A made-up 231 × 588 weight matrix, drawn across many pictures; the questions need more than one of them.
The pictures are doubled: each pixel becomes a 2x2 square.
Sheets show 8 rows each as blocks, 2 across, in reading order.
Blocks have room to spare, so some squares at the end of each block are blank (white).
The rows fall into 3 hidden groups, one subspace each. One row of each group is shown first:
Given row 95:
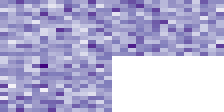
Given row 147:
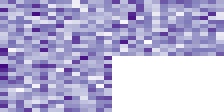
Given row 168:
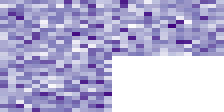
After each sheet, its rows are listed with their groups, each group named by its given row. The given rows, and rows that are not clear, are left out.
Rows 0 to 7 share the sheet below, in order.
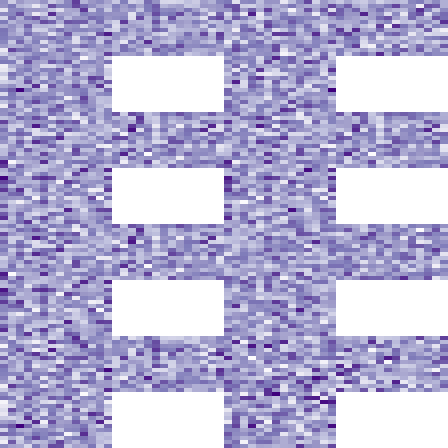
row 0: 147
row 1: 168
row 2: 147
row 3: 147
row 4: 147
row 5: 168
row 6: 147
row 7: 168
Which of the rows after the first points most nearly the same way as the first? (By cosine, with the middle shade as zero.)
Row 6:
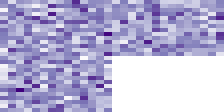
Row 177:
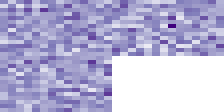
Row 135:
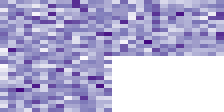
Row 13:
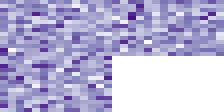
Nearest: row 135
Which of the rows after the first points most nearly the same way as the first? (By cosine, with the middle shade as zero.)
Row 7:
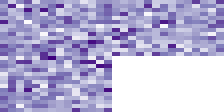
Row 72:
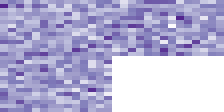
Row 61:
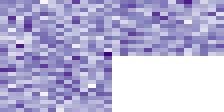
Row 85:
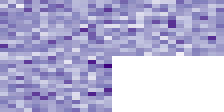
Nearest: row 85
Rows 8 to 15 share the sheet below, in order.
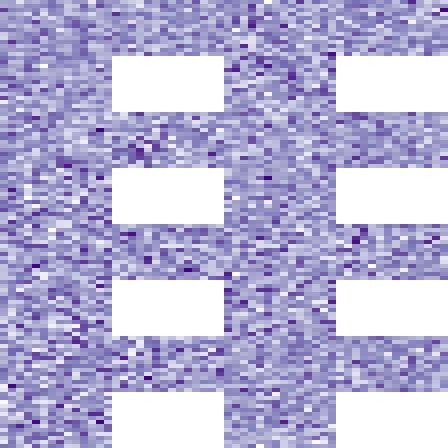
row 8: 95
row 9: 95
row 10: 168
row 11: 95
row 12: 168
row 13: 147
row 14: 147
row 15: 168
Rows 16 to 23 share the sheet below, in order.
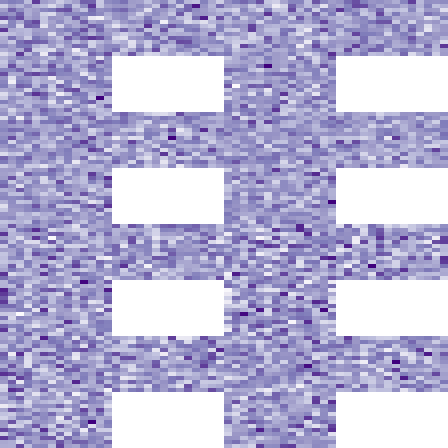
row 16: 168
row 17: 95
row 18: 168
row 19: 168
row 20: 147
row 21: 147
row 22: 95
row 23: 168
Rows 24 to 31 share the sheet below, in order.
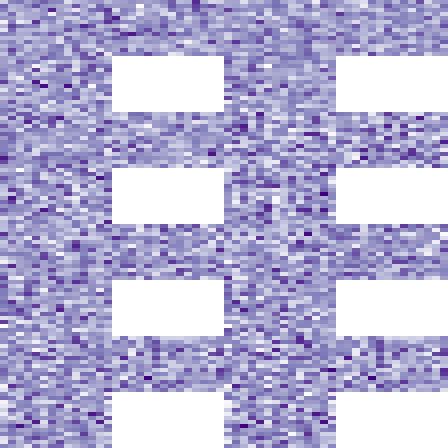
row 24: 147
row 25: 95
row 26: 168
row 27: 168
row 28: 95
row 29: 95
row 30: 147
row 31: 147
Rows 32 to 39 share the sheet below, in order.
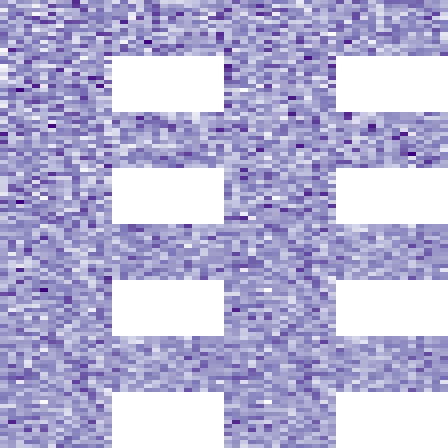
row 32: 147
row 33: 147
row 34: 147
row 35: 168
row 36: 95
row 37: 95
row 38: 95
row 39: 95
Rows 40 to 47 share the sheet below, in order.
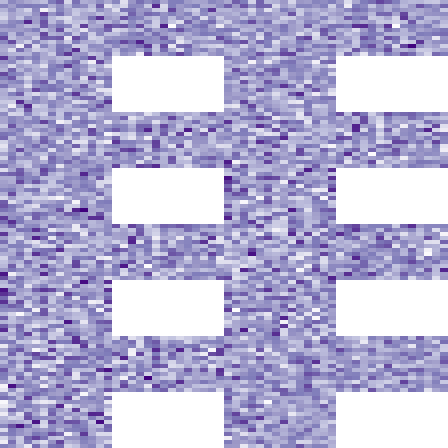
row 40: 168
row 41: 168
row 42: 168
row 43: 147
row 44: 147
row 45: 95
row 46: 147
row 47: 95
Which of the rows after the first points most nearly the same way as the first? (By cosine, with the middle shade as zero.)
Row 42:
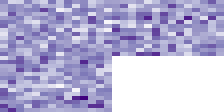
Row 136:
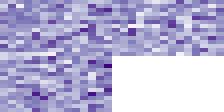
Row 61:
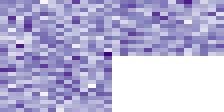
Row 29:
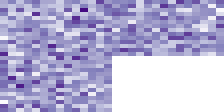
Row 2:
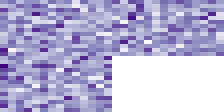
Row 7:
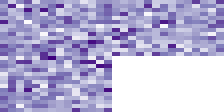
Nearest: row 7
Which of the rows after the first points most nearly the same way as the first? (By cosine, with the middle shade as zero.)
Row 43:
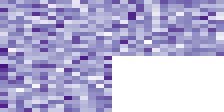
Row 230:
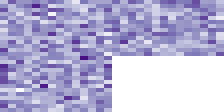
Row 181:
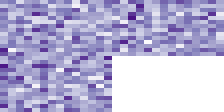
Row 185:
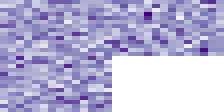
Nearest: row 181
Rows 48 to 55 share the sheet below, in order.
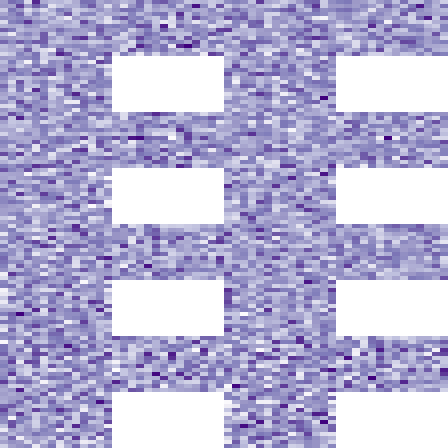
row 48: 168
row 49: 168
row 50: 168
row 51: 168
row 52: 147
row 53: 147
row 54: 168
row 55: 147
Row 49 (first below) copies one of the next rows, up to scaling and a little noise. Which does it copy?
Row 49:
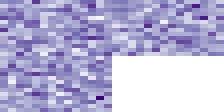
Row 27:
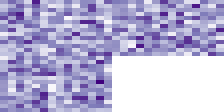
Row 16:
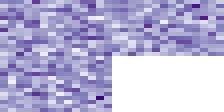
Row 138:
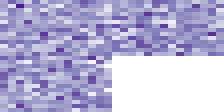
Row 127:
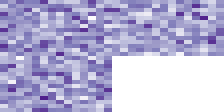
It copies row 16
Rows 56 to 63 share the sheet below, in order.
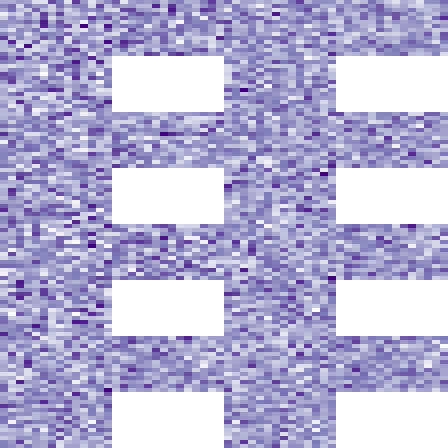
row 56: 168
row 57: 147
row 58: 168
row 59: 168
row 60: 168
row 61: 95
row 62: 95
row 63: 95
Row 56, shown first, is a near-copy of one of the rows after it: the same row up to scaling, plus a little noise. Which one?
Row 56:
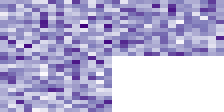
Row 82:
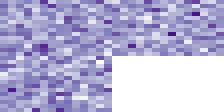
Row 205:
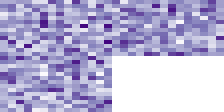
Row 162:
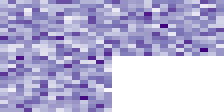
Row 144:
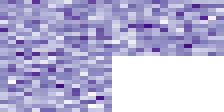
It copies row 205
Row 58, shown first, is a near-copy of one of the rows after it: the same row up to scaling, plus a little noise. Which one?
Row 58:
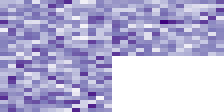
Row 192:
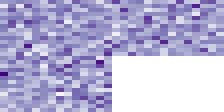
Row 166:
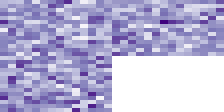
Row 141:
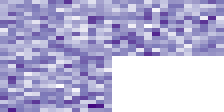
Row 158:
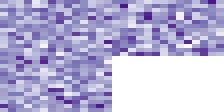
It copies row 166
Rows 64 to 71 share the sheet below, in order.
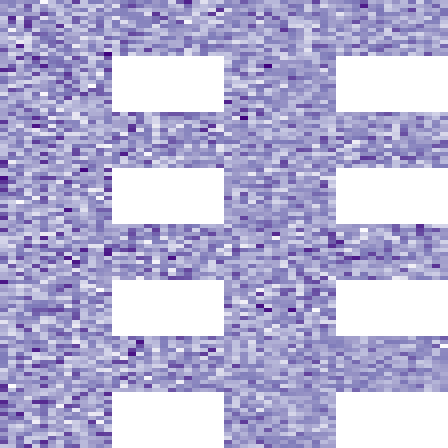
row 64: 95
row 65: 95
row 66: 147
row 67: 168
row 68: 168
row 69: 147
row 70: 147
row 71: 95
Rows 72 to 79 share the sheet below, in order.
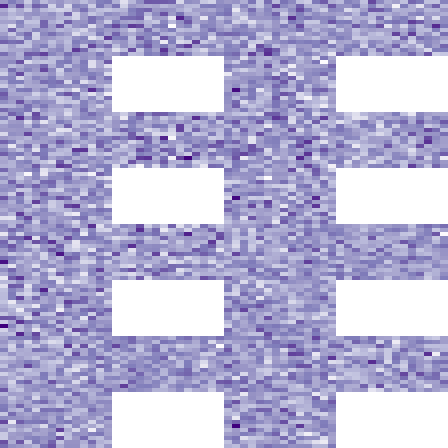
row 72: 168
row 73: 168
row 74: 168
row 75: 95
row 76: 95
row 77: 95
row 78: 95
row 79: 168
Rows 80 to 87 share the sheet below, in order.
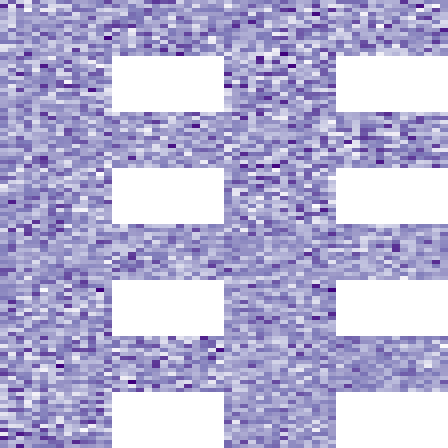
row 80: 168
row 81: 168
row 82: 168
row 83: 168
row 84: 168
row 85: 168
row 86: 95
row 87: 95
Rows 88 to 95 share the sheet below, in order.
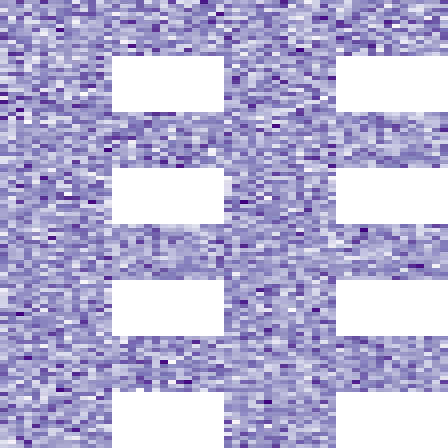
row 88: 95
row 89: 168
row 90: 168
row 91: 147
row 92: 147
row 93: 147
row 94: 168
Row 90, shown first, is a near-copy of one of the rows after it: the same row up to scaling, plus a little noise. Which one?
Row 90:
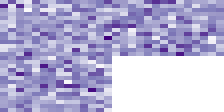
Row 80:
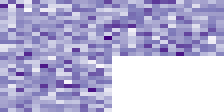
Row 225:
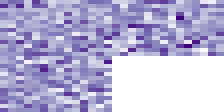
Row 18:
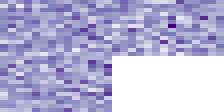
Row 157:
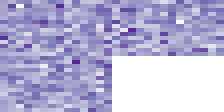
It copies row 80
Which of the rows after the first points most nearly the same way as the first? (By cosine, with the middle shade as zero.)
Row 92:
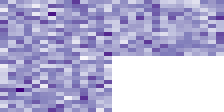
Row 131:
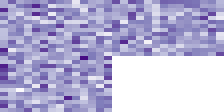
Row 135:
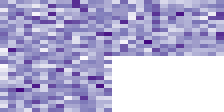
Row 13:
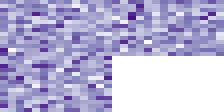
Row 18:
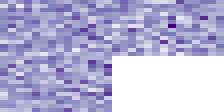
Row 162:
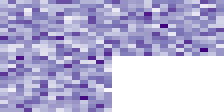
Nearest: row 135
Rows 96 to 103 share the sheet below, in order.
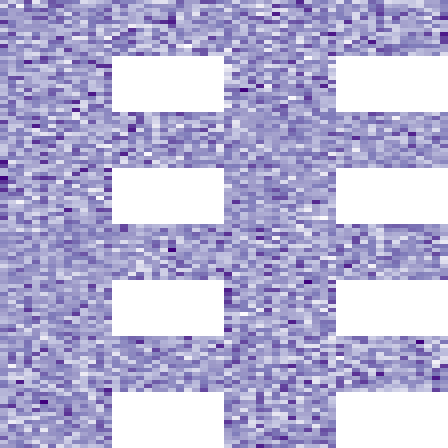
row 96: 168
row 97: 147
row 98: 147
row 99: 168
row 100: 168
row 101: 147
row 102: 95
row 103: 168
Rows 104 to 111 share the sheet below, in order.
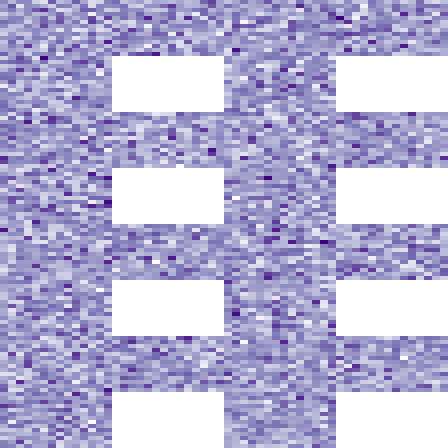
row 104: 168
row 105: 147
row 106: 168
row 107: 95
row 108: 168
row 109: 168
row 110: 95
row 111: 168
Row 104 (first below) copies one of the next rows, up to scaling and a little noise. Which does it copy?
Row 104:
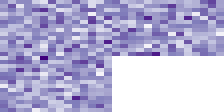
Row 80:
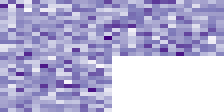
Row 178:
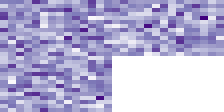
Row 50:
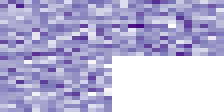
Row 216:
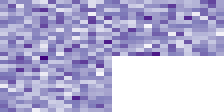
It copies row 216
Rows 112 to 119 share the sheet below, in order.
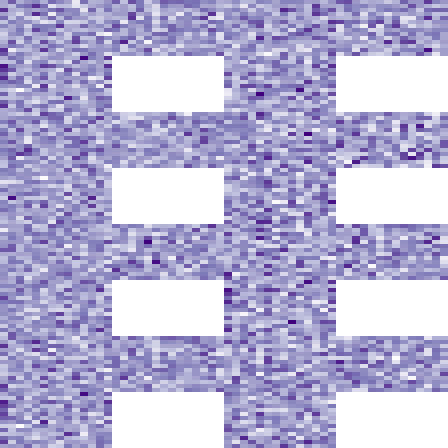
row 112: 147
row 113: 168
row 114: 95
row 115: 168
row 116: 168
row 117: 147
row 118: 147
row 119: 168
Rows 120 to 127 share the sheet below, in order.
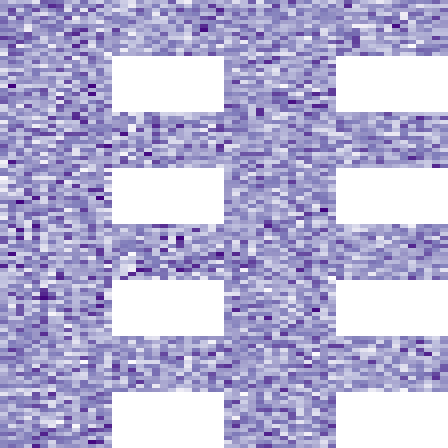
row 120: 95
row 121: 168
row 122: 147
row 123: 168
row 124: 168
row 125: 95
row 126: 168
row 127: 168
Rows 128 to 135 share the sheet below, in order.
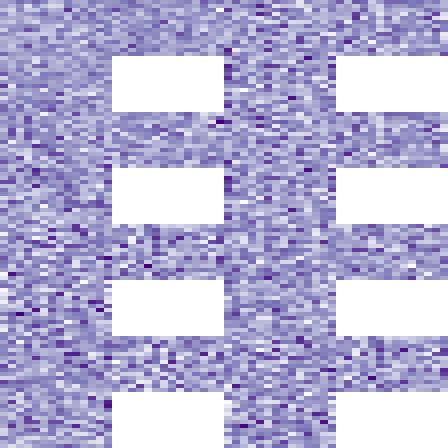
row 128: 95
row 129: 147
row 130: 95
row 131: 147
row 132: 147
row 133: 168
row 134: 168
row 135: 147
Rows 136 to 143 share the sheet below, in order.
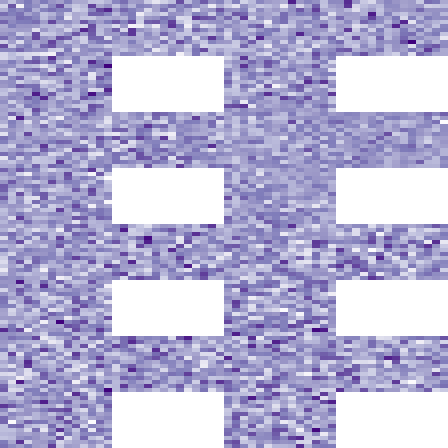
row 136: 168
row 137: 168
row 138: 168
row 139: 95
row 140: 168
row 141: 168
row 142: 95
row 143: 168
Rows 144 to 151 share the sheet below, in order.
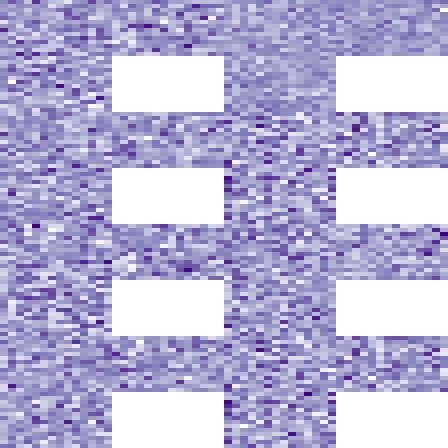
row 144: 168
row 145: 95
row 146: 168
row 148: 168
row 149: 95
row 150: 147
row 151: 147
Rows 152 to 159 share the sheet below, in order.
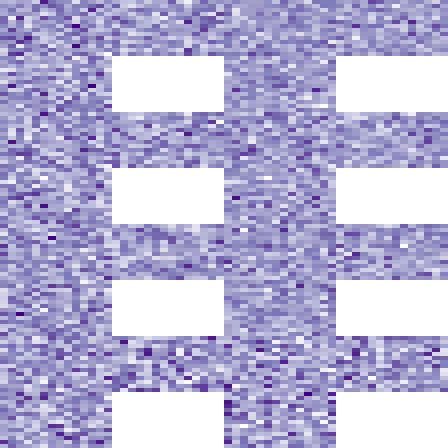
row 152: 95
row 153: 168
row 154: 95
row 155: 95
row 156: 147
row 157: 168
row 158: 168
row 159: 147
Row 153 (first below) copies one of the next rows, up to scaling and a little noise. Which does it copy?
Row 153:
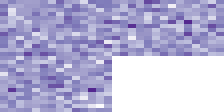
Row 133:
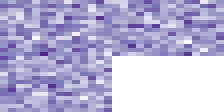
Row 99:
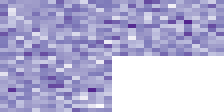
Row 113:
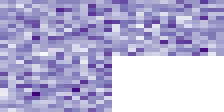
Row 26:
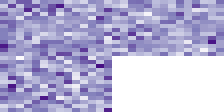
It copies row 99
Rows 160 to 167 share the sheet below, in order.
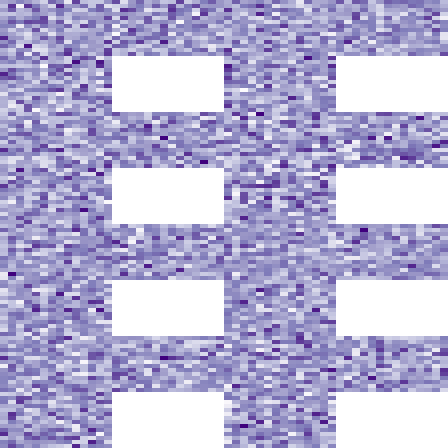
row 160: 168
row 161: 147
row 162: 168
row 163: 168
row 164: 147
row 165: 147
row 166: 168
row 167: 147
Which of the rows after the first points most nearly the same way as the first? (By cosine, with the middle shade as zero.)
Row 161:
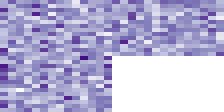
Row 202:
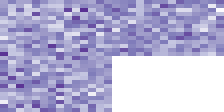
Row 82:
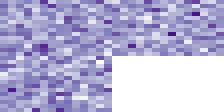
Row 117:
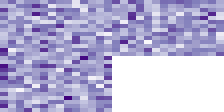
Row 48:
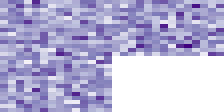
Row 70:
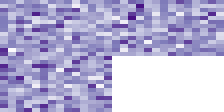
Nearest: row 117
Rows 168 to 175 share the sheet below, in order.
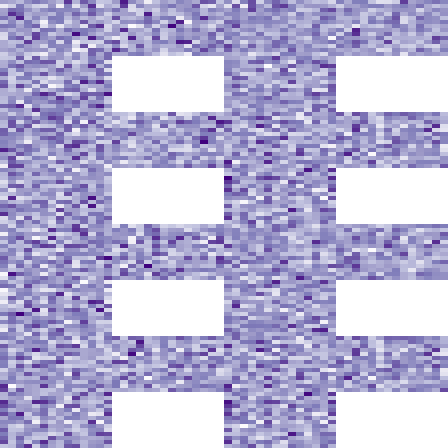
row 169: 168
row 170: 95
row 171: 147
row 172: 147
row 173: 168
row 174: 147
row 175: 147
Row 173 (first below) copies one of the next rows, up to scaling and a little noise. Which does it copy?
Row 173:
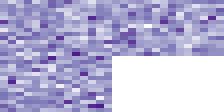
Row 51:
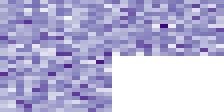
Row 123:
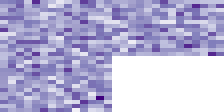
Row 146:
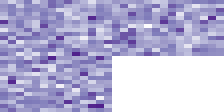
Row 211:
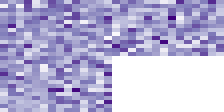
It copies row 146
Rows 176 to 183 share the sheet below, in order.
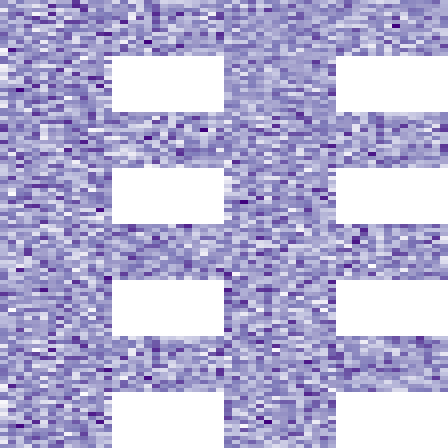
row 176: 147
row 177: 168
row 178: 168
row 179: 147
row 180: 95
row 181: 147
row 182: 147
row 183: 147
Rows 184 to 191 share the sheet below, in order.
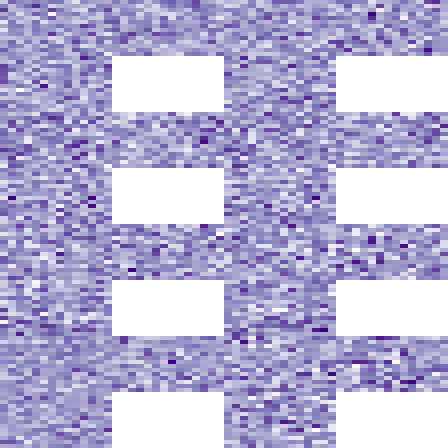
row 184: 147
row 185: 168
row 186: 95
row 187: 95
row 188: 95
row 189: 168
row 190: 168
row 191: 168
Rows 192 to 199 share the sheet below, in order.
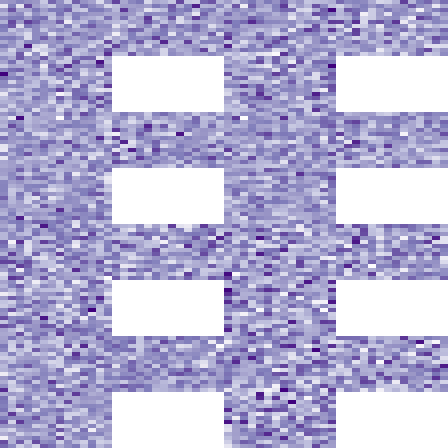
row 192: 168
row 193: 168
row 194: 168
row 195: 168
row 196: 95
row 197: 147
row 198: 95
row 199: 168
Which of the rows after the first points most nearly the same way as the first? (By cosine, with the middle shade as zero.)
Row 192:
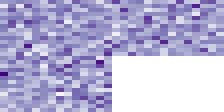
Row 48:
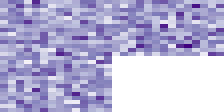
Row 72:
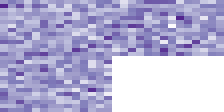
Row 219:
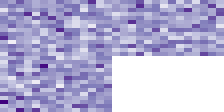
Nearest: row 48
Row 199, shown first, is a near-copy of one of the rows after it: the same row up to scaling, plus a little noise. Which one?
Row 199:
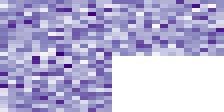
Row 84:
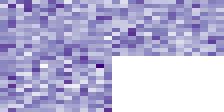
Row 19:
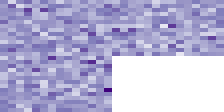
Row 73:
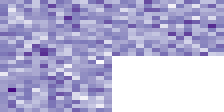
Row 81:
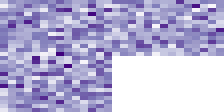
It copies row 81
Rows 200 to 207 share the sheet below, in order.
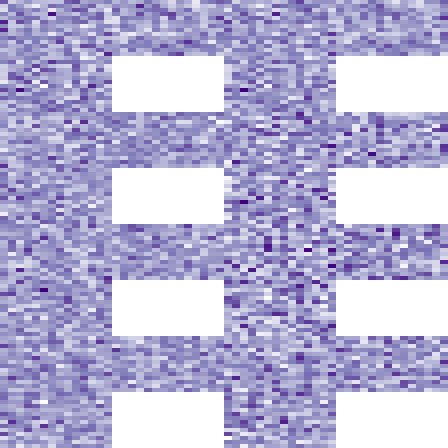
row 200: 147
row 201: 147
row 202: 95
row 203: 147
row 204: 95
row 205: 168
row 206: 95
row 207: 95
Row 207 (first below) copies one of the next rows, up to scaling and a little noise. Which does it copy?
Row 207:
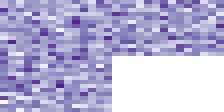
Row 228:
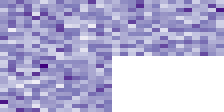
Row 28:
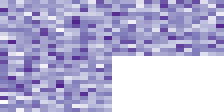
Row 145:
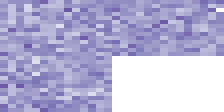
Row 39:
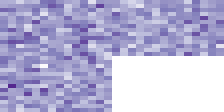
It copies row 28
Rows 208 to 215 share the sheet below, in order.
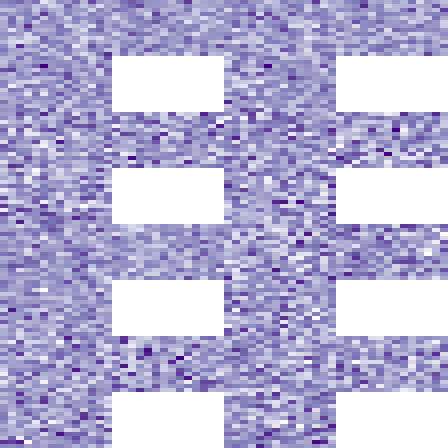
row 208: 95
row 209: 95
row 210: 95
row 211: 168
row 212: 95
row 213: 95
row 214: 168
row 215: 168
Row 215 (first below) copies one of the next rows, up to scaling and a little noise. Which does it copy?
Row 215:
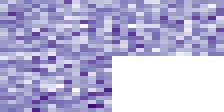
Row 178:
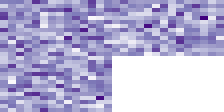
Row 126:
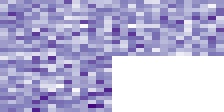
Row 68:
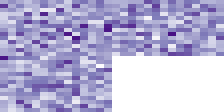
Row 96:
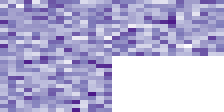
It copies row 126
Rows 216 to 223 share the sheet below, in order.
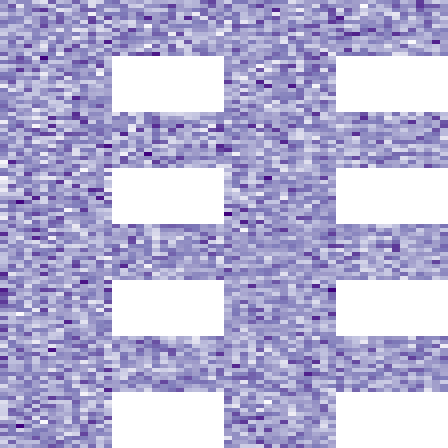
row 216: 168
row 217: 147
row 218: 147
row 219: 95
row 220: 147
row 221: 168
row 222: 147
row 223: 95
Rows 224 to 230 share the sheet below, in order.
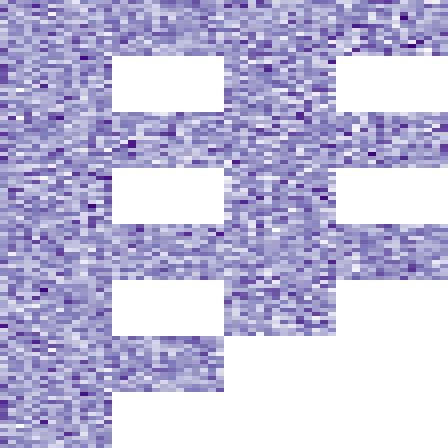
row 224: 147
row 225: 168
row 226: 168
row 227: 147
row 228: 95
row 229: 168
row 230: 147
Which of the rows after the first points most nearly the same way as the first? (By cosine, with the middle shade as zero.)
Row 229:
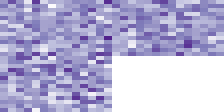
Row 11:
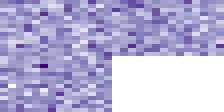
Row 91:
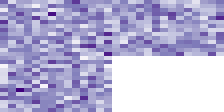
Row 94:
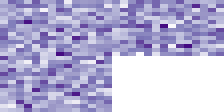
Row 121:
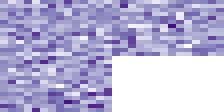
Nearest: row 94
